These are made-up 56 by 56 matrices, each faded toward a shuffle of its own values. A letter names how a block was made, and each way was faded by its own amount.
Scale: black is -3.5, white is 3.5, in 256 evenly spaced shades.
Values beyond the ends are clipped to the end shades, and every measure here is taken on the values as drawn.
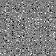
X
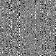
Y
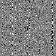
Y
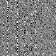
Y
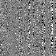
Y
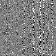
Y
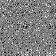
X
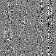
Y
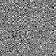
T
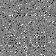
X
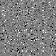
X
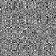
T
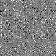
X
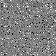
X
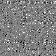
X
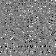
X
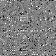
X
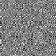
T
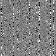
Y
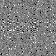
X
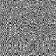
T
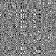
T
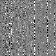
Y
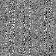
Y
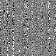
Y
